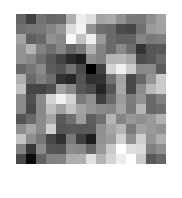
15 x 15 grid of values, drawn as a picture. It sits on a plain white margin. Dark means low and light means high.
Histogram: bell-shaped. Odd rows or columns: none. Mirror symmetry: none. Ninth with the highest average: bottom right.
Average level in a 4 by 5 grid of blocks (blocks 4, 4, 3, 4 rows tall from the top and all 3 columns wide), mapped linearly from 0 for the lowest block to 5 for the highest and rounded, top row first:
2 3 4 2 2 / 2 1 0 3 3 / 2 4 2 3 3 / 2 2 2 5 3
